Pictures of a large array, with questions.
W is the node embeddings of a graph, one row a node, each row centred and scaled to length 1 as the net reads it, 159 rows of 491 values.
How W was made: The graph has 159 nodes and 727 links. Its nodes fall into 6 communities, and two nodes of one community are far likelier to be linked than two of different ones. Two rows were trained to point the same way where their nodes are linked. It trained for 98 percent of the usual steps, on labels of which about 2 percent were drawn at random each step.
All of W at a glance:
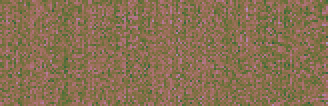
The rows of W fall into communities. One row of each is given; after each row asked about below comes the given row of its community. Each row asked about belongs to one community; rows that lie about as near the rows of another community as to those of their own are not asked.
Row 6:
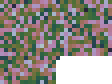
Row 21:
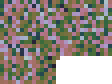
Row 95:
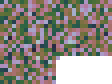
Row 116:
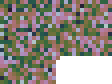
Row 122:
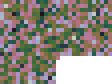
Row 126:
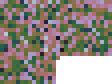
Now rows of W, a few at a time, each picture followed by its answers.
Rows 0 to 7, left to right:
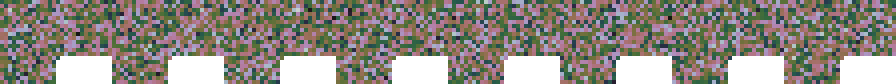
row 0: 6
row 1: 95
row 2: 21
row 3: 116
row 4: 116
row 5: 6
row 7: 126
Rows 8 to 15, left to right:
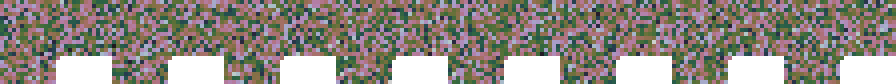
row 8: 95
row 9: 126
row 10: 122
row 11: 6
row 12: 95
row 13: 6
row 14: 122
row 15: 6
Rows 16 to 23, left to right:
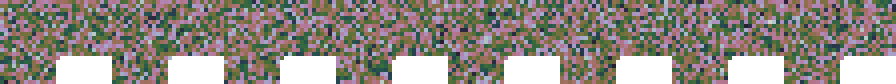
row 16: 122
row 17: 122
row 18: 116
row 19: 122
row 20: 122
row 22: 95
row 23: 95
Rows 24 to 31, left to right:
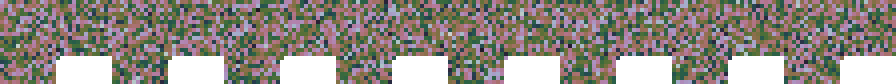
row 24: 6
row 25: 21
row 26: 6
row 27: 6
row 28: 95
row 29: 116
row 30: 21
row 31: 122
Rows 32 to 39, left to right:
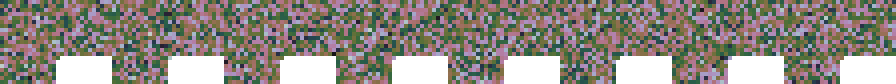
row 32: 126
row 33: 95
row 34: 122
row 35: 122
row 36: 116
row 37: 95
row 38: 95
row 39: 6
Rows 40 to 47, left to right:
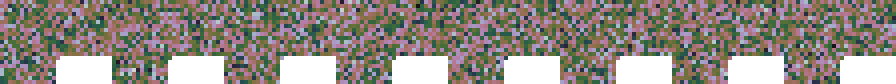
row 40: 122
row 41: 6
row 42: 126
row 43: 21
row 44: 116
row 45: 95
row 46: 95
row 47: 6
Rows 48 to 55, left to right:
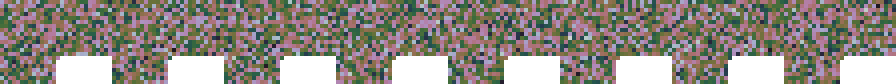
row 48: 126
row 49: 116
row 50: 116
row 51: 95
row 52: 21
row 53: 21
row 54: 21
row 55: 95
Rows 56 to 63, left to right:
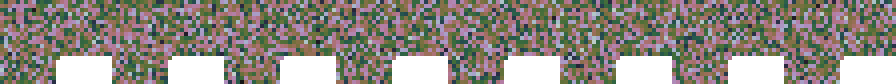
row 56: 122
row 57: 116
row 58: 21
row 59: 6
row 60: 6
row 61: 116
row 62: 6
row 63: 116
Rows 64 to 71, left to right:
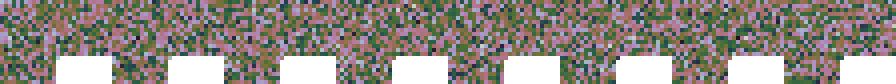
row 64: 126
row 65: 126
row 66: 116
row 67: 21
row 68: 126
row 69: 6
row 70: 122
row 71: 6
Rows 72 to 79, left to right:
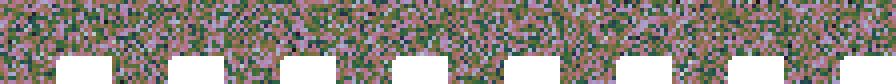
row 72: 122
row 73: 6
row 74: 21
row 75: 122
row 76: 6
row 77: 95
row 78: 126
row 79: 95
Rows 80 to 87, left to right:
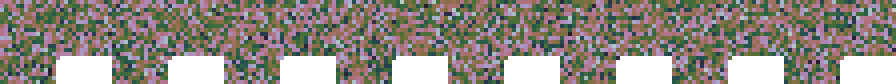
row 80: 126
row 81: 126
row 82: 116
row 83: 21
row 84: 21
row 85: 116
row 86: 116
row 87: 95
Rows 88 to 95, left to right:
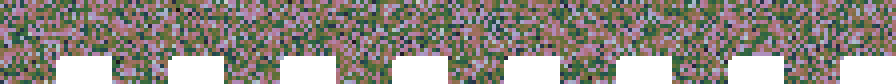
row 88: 126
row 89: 6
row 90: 122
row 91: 122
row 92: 6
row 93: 126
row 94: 6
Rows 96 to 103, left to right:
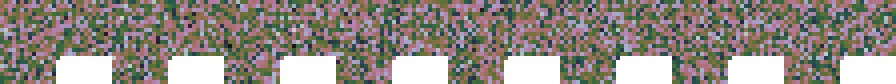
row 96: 122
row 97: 116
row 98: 95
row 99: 95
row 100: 95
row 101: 6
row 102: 6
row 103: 122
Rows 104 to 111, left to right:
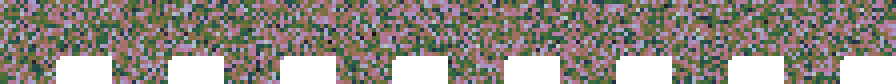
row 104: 122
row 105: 21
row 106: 95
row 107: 126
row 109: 21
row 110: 21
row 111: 6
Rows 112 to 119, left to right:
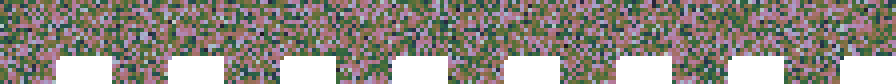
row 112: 116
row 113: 116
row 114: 116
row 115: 122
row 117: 95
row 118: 126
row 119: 21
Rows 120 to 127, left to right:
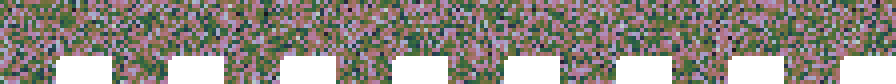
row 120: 126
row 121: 122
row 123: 116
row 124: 126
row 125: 122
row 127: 21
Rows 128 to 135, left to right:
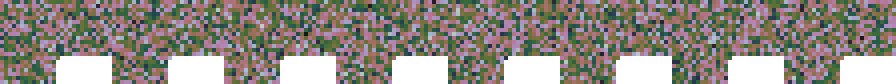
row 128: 6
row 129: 122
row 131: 126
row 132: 116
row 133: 126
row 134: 95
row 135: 21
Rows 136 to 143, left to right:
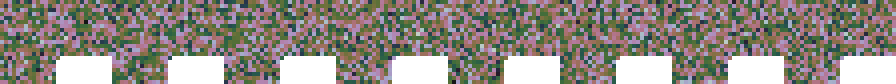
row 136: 6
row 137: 116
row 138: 116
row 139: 95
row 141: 95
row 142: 122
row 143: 95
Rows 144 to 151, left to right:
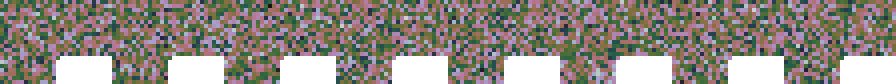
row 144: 116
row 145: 6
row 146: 126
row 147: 95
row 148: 95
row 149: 95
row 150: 116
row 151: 95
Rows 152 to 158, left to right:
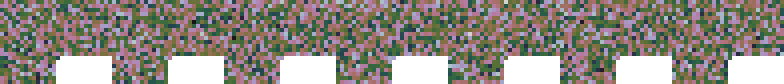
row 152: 6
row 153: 21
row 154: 122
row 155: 122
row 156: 122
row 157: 122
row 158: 6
